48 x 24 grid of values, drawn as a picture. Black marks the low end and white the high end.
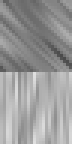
The table splits into 2 rows of 1 panel. Panel 1,1: middling, slanting down to the right. Panel 2,1: high, streaked downward.
